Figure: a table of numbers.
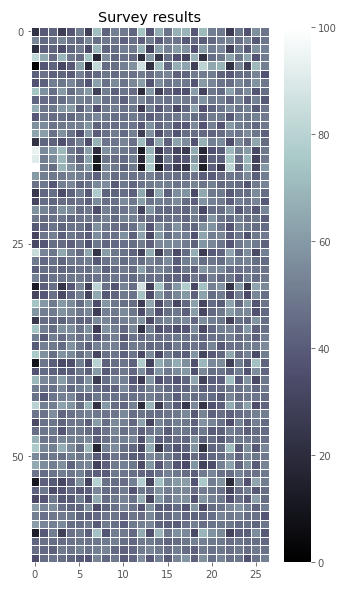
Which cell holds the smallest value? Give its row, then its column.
4, 0
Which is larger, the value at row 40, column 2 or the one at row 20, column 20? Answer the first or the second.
the second
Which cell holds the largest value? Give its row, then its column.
16, 0
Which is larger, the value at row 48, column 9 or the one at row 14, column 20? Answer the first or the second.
the first
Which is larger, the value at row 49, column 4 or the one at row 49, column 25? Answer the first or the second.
the first
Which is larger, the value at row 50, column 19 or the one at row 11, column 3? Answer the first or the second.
the second
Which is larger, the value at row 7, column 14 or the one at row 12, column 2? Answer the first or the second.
the second
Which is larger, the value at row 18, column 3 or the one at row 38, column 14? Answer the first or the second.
the first
